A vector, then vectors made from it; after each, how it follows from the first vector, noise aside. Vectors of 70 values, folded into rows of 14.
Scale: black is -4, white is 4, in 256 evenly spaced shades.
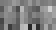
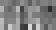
negated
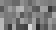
sign-scrambled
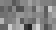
sign-scrambled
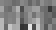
negated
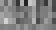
reversed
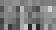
copied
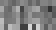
negated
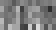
negated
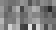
negated
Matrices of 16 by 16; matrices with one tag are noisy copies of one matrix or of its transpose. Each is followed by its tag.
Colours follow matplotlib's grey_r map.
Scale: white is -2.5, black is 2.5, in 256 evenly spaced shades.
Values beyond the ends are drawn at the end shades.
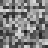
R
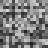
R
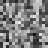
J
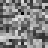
J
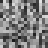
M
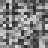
R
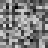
R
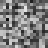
R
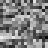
J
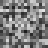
R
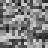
J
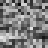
J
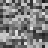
J
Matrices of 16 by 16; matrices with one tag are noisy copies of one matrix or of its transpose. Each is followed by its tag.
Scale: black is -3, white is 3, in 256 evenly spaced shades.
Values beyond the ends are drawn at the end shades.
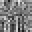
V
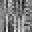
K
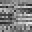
K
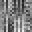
K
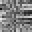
V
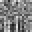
V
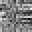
V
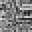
V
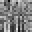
V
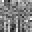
V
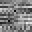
K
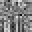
V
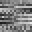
K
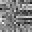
V
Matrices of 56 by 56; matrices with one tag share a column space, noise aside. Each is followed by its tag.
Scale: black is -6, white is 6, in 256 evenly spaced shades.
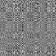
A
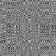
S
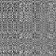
A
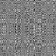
S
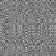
S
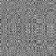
S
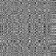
S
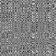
A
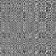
A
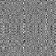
S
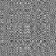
S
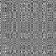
A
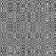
A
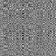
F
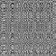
A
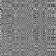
F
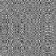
S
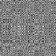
S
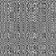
A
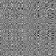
F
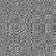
S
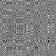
S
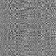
F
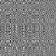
S
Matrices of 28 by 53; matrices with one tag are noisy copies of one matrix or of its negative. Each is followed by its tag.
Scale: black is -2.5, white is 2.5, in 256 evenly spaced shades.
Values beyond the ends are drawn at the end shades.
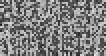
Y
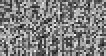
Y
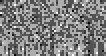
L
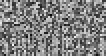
Y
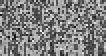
L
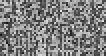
Y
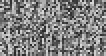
Y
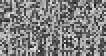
Y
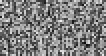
Y
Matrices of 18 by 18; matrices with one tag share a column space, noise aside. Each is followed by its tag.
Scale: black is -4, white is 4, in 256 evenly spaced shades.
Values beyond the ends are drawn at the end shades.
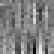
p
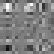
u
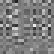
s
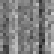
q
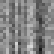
q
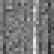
q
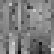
p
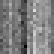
q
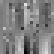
p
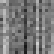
q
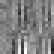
p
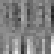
p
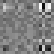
u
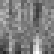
p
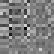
s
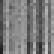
q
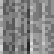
q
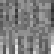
p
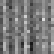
q
